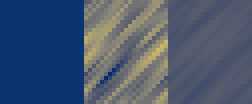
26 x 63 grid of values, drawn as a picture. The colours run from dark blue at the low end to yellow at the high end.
The table splits into one row of 3 panels. Panel 1,1: very low, flat. Panel 1,2: middling, slanting up to the right, strong in contrast. Panel 1,3: low, slanting up to the right, faint in contrast.
